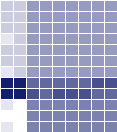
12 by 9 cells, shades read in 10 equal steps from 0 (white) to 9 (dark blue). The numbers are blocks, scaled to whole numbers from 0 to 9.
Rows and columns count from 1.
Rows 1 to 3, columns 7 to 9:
4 4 4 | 4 4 4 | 4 4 4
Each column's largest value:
9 9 7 6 7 7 7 7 7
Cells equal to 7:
6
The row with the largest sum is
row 9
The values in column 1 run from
0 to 9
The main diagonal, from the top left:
2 2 4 4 4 4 4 7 6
